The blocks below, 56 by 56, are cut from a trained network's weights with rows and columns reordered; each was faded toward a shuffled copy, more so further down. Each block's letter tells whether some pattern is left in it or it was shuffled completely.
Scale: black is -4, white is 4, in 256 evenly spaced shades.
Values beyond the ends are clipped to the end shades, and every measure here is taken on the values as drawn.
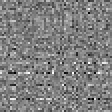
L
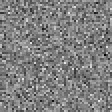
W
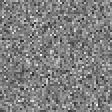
W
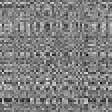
L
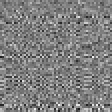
L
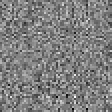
L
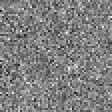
W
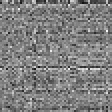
L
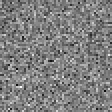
W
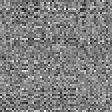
L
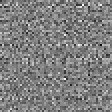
L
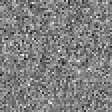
W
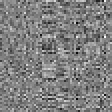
L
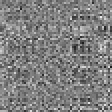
L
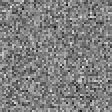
W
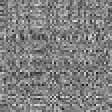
L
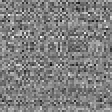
L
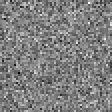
W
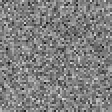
W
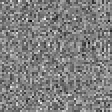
L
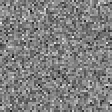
W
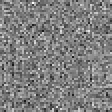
L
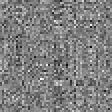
L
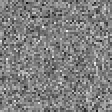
W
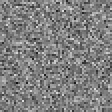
W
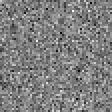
W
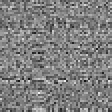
L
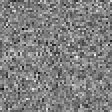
L
